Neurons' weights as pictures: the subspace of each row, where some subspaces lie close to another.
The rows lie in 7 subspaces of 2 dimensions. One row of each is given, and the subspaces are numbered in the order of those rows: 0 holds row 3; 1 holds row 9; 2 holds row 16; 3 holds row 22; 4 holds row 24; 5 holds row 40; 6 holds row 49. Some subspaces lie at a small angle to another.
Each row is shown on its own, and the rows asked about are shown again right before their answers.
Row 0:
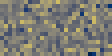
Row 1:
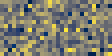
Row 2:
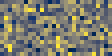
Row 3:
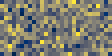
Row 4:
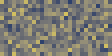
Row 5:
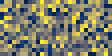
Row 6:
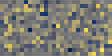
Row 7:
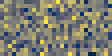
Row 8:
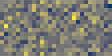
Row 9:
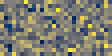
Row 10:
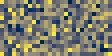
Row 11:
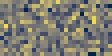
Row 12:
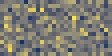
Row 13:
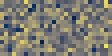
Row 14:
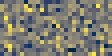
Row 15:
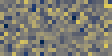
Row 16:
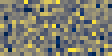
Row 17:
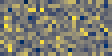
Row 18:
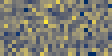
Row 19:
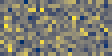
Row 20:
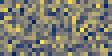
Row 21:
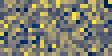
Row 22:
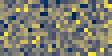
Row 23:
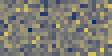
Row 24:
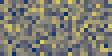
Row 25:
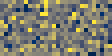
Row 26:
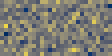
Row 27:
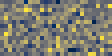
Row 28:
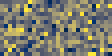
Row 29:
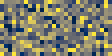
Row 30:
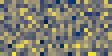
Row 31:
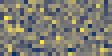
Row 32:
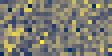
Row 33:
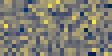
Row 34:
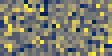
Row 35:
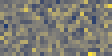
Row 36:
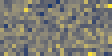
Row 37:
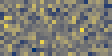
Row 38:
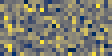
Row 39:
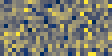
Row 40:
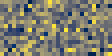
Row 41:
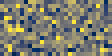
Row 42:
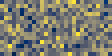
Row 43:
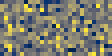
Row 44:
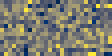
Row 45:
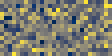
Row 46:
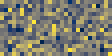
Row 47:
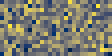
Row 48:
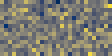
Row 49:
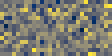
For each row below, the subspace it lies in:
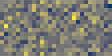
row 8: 1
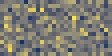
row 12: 2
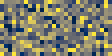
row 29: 1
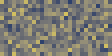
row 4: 4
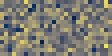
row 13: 3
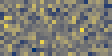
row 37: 6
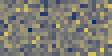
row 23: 3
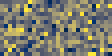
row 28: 5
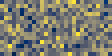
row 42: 0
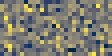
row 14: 1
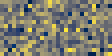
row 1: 5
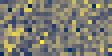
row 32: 0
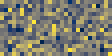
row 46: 5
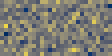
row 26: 2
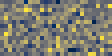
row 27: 2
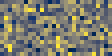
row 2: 2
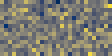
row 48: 4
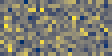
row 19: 2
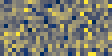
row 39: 0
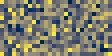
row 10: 4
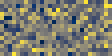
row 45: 6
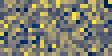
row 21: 3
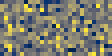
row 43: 1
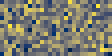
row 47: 4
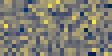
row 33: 5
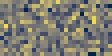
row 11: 6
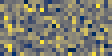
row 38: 1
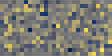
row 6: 3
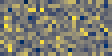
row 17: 2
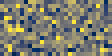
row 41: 6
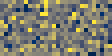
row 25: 3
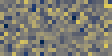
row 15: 1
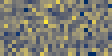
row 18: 0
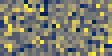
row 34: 3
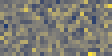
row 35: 6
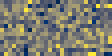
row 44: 4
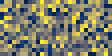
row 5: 5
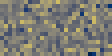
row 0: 6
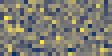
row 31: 6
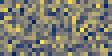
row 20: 5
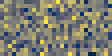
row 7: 0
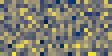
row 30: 0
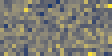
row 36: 4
